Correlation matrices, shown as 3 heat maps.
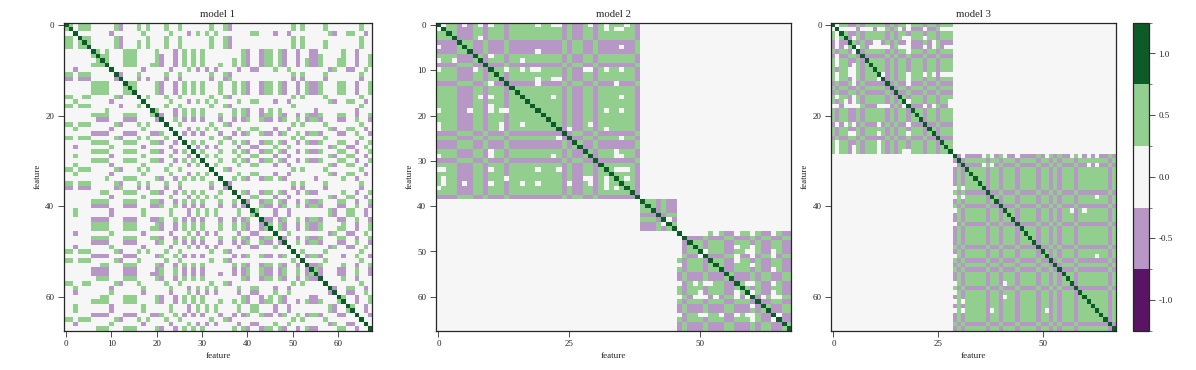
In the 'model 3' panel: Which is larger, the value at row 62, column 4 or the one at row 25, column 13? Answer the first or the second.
the second
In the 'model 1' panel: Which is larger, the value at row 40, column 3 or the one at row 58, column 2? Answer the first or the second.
the second
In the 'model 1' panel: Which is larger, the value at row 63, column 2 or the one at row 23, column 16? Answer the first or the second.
the first
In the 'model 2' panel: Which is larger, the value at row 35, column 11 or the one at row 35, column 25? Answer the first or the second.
the first
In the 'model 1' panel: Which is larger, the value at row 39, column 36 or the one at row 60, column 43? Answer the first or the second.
the first
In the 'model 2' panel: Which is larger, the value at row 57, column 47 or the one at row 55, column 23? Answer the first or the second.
the second
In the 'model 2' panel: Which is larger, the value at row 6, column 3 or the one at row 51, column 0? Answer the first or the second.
the second
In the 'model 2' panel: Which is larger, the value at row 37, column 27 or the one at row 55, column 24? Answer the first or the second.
the second
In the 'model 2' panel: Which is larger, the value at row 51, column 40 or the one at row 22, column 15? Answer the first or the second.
the second
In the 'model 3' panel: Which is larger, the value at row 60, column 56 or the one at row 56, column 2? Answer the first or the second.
the first
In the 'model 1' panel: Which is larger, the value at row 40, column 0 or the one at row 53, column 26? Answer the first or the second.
the second
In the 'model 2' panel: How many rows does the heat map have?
68
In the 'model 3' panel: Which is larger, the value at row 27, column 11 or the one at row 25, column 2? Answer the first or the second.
the first
